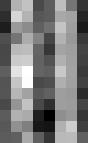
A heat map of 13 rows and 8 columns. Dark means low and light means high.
Stripes: upright, repeating 2 times. Ninth with the lowest average: bottom middle. Grain: streaks running down. Slope: none. Ninth with the highest average: middle left. Calmest part: centre. Average level on the scale: 50%.
